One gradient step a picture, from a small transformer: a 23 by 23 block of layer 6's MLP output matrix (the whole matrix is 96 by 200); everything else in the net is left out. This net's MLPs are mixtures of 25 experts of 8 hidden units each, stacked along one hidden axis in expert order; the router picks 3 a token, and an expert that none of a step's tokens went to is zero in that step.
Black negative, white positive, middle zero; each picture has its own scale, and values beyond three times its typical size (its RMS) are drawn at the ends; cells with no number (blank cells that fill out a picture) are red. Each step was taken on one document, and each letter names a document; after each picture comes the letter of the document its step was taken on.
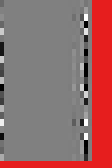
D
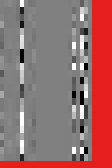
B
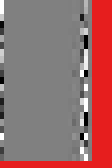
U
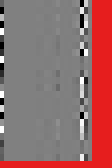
U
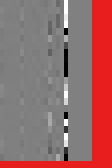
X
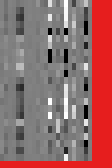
X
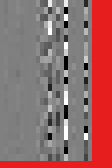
X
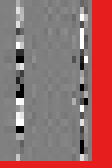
B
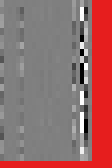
B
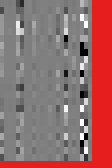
B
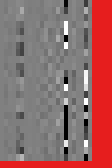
X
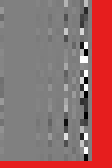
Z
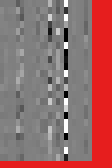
X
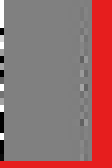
U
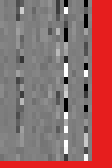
X
